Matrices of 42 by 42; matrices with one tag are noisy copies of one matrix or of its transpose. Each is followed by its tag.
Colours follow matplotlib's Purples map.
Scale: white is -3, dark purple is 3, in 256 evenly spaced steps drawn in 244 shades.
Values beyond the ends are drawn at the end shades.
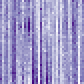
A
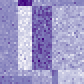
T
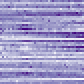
A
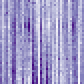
A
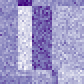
T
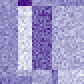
T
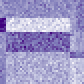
T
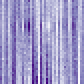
A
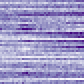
A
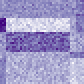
T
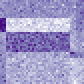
T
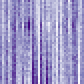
A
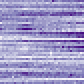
A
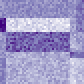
T
